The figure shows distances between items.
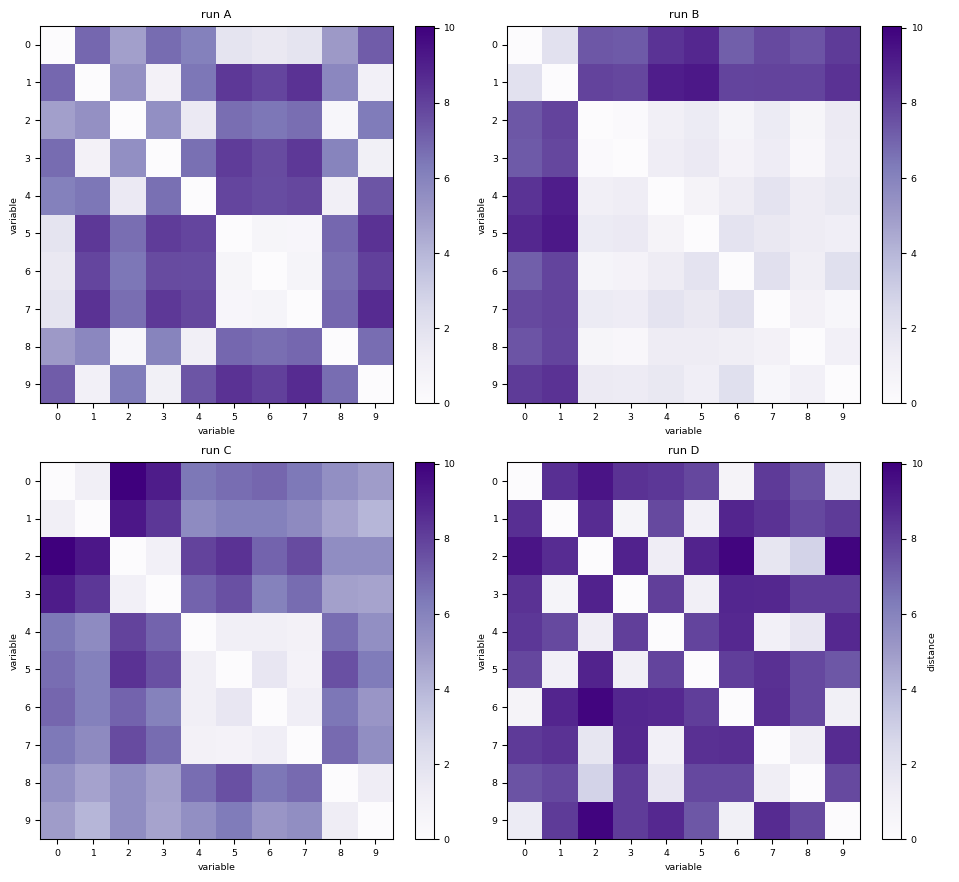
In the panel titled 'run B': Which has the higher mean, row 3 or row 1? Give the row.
1
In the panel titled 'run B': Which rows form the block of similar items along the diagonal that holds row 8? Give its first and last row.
2 to 9
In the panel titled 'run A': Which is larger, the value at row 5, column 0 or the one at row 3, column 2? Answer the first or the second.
the second
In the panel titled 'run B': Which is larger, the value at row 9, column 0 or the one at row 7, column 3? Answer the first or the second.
the first
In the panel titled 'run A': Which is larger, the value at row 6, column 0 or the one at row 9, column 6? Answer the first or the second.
the second
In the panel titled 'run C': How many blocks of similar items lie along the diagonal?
4
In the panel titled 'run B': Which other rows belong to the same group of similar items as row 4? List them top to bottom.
2, 3, 5, 6, 7, 8, 9
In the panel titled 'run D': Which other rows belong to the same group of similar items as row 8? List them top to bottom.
2, 4, 7
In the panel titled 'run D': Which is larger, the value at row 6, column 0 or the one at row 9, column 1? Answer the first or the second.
the second
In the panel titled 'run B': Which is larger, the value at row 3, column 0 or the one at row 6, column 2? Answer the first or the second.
the first
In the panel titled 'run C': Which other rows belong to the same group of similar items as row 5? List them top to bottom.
4, 6, 7
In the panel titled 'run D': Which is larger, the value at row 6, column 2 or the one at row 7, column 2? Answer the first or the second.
the first
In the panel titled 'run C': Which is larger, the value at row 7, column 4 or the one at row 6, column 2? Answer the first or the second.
the second
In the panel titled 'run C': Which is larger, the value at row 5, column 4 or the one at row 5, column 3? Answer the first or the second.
the second
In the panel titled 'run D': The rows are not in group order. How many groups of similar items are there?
3
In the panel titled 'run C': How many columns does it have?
10
